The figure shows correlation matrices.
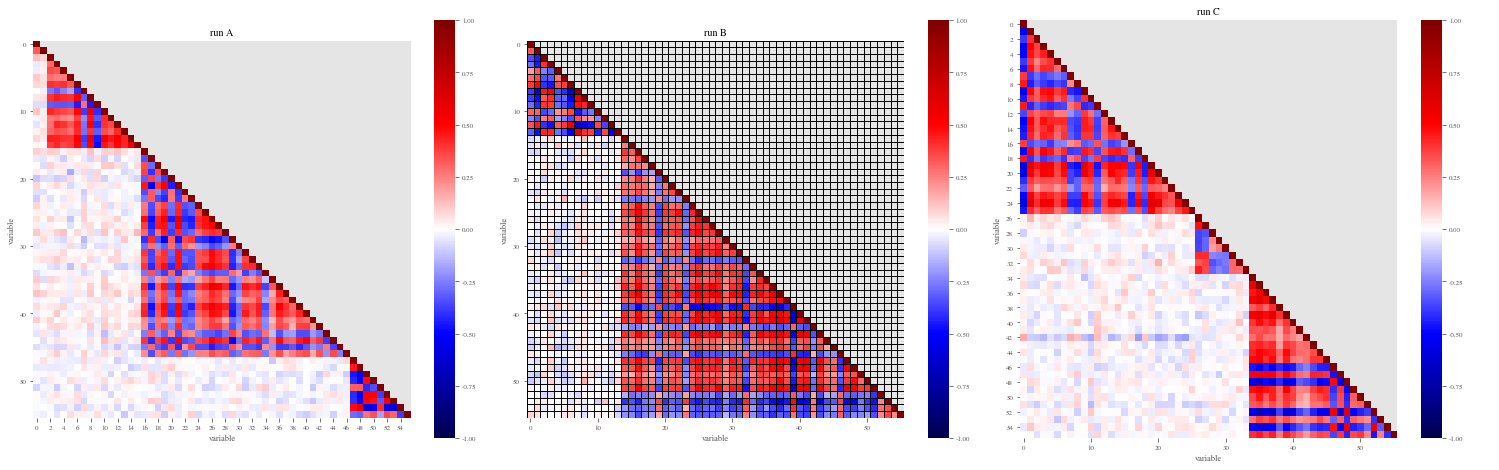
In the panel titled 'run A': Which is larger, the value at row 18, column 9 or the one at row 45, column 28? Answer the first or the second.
the first
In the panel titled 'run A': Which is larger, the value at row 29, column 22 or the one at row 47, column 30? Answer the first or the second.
the first
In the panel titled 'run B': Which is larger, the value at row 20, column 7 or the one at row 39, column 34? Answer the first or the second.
the first
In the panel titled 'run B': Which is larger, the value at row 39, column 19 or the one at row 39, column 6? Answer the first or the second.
the first
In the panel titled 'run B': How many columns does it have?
56
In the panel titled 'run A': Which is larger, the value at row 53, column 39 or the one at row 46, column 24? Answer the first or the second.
the second
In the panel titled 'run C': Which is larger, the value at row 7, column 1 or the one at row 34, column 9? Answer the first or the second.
the second
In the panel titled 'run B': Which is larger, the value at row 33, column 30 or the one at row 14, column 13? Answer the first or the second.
the first
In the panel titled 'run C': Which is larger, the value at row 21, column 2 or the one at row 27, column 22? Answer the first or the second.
the first
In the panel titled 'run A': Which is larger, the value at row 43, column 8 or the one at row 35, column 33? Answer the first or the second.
the second
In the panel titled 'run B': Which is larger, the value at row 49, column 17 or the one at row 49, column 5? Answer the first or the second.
the first
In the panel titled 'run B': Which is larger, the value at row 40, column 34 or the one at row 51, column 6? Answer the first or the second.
the first
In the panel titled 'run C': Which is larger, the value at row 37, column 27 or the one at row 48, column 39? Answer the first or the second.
the first
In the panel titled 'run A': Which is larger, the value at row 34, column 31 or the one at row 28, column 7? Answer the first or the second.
the second
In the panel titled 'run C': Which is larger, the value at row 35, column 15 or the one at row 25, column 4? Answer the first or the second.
the second
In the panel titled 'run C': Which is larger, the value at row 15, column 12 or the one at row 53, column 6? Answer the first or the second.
the first
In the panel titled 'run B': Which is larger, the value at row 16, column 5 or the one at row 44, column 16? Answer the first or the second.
the second
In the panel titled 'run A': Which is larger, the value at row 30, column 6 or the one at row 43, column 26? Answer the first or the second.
the first
